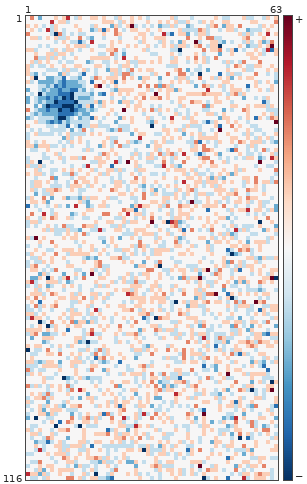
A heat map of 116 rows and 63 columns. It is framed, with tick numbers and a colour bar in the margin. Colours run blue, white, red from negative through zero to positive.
One dip sinks in the top left. No single row or column stands out from its neighbours. The top left is the ninth with the lowest average. No regular stripes run through it. Neither half mirrors the other. Overall the values sit about 50% of the way up the scale.
